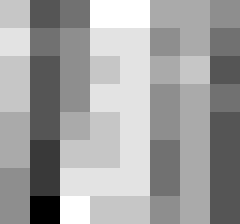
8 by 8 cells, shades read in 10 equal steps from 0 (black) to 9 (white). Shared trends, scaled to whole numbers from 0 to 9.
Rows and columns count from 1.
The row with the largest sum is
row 1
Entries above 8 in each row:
2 0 0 0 0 0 0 1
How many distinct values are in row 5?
5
